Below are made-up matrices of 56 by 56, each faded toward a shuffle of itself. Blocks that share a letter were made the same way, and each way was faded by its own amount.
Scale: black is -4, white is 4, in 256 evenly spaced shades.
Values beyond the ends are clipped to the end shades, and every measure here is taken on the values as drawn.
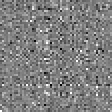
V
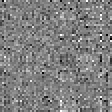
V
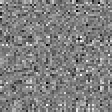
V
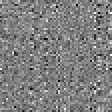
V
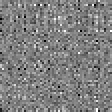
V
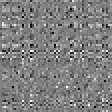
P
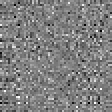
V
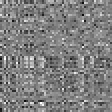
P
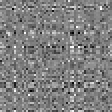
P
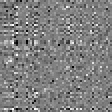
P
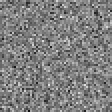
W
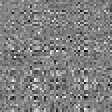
P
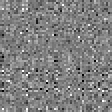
V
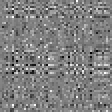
P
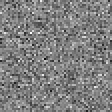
W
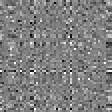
P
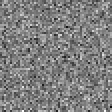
W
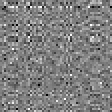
P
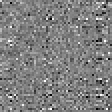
V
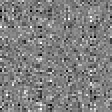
V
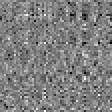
V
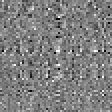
V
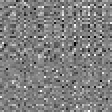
P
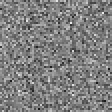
W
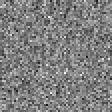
W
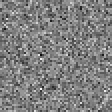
W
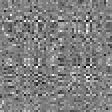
P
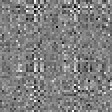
P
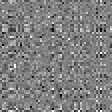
P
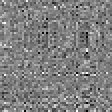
V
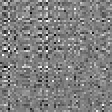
P
